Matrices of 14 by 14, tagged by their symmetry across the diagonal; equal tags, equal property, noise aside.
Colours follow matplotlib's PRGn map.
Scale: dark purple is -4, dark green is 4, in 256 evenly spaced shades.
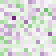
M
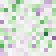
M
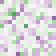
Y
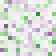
M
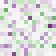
M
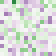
M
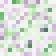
Y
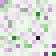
Y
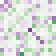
Y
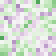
Y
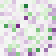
Y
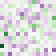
M
